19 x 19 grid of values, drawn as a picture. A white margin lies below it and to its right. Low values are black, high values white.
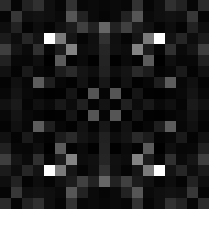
Most values sit low, with a long tail of high ones. Its left and right halves mirror each other, and so do its top and bottom. Overall the values sit about 10% of the way up the scale. There is no overall slope. The texture is fine-grained noise.
